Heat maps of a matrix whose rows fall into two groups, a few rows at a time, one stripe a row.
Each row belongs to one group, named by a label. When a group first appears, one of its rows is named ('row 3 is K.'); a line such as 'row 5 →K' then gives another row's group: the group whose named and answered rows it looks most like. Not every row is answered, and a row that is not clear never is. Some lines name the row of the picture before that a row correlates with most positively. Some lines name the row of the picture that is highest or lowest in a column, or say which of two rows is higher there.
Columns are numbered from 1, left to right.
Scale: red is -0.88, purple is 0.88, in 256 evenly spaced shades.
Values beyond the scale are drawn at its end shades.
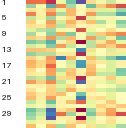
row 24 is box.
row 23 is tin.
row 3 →tin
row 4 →tin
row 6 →tin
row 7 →tin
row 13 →box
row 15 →tin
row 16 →box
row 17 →box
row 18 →tin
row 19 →tin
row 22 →tin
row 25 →box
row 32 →tin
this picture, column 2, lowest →1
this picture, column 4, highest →15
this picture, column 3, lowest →1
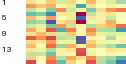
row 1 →tin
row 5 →box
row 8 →tin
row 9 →tin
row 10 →box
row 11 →box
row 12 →tin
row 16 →tin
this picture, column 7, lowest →16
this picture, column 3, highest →6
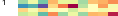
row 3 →box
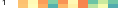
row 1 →tin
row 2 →tin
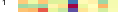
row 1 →box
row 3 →box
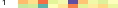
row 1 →box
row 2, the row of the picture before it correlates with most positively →2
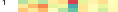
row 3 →box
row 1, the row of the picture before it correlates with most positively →2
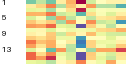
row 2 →tin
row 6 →tin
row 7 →box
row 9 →tin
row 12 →box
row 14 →box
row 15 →box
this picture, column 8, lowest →13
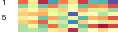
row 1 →tin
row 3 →tin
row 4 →box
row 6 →box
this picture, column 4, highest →1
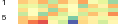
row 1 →tin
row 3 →tin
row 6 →box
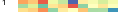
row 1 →box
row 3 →tin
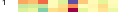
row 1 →box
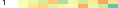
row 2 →tin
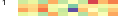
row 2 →box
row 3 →box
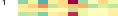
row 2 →tin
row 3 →box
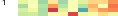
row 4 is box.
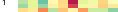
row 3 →tin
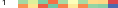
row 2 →tin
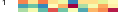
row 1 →box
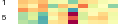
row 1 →box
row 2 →tin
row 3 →box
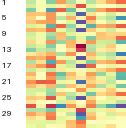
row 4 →box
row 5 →tin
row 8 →box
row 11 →tin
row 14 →tin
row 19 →tin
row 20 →tin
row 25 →box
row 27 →tin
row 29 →box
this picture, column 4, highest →27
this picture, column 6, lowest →12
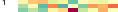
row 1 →box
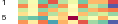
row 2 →tin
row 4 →tin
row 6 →tin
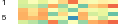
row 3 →box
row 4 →tin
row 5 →box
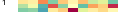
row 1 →tin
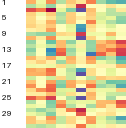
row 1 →tin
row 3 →box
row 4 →tin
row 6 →tin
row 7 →box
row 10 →box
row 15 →tin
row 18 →box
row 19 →box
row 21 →tin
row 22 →tin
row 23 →box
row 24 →tin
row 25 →box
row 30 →tin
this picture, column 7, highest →14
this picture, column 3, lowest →3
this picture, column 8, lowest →14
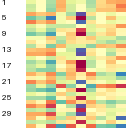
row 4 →box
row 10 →tin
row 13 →box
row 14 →box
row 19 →tin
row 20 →tin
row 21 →box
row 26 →tin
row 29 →box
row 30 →tin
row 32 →tin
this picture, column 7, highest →22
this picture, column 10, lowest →22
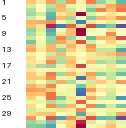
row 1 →tin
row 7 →tin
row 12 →tin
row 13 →tin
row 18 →tin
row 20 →box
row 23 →box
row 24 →box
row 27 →tin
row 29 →box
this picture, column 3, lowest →7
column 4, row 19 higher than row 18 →Yes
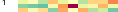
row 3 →tin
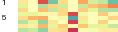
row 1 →tin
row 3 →tin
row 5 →box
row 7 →tin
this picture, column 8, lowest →2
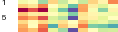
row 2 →box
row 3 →box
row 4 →box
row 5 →box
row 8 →box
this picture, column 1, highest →1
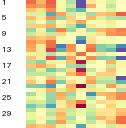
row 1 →box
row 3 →box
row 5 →tin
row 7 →box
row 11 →box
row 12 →tin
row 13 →tin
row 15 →tin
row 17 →box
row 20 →tin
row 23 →tin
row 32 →box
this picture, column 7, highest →24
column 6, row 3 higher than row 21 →Yes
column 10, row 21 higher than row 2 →Yes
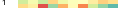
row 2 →tin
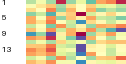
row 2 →tin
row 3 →tin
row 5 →tin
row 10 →box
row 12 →box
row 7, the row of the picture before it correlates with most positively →1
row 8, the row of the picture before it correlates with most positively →2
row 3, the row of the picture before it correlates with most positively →2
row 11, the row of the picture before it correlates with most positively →1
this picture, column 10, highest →8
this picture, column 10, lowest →1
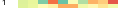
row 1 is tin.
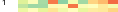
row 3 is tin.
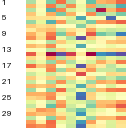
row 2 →tin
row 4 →tin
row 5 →box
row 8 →tin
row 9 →tin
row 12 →box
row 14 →tin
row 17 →box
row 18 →tin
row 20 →tin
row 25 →box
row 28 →box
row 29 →box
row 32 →box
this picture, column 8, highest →14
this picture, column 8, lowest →3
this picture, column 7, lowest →14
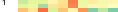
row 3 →tin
